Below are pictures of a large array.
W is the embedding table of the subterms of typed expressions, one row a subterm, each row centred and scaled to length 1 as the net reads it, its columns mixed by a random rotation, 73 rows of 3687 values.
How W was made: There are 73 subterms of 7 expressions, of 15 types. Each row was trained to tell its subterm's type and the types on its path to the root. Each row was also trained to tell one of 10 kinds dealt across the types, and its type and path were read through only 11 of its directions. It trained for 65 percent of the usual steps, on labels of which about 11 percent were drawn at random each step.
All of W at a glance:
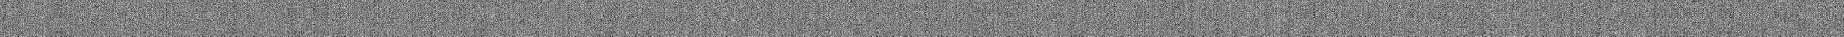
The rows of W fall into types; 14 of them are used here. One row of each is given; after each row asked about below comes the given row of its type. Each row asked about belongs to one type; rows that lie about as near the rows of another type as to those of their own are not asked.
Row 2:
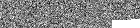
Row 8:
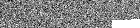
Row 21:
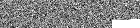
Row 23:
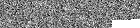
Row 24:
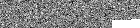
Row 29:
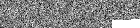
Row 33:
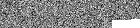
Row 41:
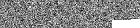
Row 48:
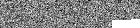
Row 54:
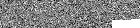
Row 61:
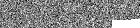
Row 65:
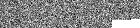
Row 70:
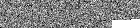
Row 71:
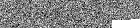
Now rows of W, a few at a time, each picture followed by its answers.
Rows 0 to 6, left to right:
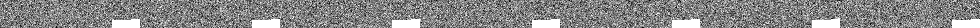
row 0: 48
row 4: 8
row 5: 33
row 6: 21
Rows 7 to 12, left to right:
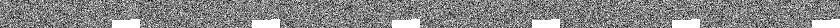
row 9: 24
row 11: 24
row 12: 48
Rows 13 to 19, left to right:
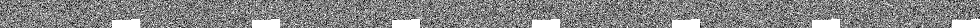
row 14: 41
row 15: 70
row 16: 23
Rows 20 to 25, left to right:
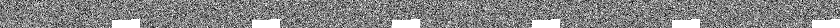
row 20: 54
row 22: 23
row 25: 29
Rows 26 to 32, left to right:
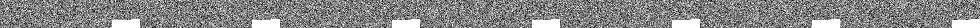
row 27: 21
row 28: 29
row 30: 21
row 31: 29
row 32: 54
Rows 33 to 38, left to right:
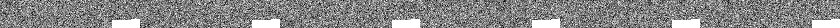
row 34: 24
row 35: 29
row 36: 70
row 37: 41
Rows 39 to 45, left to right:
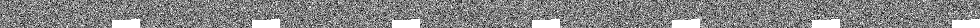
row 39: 61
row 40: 61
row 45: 71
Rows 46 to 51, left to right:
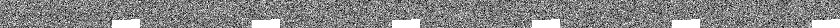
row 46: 33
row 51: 48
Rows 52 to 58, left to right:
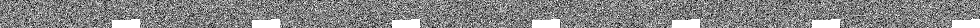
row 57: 48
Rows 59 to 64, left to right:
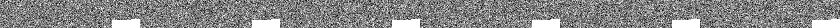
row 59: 61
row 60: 2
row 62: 23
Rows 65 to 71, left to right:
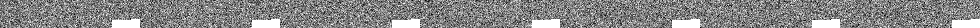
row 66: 65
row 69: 21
